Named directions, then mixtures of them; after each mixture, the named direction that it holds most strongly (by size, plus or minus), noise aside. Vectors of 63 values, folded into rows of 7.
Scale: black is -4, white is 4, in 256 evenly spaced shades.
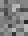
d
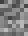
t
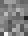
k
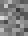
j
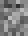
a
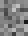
d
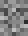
d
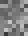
t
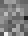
k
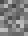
t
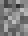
a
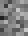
j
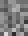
d
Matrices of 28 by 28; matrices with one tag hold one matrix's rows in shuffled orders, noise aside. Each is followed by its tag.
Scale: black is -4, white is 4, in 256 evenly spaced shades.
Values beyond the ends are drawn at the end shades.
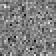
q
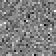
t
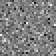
t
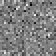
q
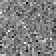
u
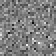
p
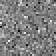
u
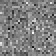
p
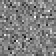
q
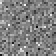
u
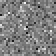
u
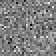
q
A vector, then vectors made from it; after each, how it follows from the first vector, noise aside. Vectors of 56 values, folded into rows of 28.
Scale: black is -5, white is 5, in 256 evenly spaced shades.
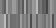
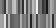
scaled up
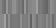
shrunk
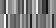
scaled up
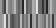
scaled up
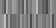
copied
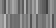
copied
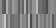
copied
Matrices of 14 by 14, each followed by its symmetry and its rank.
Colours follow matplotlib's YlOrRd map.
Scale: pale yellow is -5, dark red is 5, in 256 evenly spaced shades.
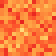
neither, full rank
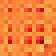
symmetric, rank two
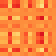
neither, rank one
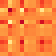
symmetric, rank one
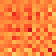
symmetric, rank two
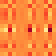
neither, rank one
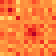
symmetric, rank three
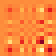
symmetric, rank one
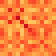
symmetric, rank three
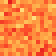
neither, full rank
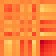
symmetric, rank one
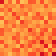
symmetric, rank three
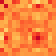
symmetric, rank two
